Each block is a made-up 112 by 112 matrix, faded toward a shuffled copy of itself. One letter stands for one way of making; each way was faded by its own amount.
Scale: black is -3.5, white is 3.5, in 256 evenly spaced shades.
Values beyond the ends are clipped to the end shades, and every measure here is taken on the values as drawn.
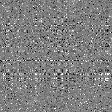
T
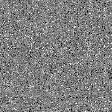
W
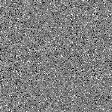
W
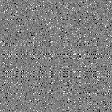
T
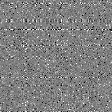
T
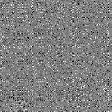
T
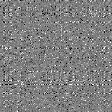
T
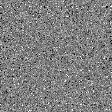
W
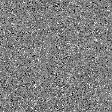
W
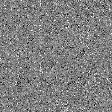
W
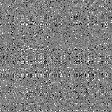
T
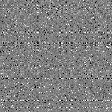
T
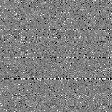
T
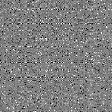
T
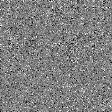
W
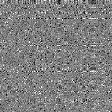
T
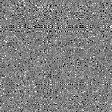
T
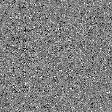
W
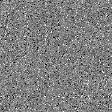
W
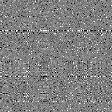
T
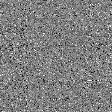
W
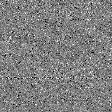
W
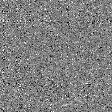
W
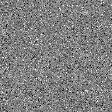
W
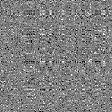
T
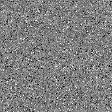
W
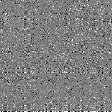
T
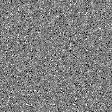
W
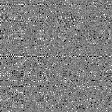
T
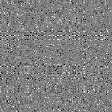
T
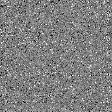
W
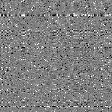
T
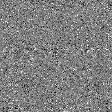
W
